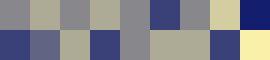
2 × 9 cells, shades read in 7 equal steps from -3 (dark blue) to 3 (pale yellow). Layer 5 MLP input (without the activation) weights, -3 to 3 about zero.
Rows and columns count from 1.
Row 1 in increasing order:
-3 -2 0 0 0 0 1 1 2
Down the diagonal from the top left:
0 -1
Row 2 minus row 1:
-2 -2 1 -3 0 3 1 -4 6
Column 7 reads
0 1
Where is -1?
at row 2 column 2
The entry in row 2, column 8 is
-2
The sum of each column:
-2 0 1 -1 0 -1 1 0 0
